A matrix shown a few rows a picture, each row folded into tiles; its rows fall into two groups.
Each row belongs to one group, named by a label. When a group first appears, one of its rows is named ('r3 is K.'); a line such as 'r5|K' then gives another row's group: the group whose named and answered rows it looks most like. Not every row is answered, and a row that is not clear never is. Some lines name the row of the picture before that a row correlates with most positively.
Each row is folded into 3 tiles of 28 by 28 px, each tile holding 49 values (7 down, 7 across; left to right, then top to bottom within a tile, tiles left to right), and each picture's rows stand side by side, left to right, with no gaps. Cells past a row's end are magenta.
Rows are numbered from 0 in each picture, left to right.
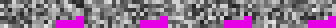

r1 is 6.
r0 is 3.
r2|6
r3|6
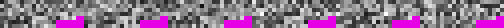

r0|3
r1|3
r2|3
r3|3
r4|3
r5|6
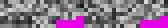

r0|3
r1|3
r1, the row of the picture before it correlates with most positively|4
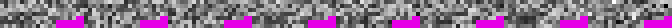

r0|3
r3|3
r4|3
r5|3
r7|6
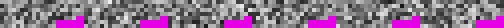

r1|6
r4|6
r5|3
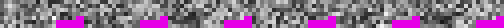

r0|6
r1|3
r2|3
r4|3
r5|3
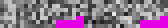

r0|6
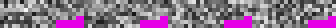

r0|3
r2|6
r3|6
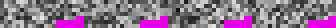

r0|6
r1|3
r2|3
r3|6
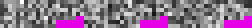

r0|6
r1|6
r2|3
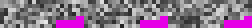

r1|3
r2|3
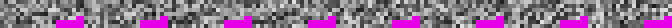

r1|6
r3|3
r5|3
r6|6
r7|6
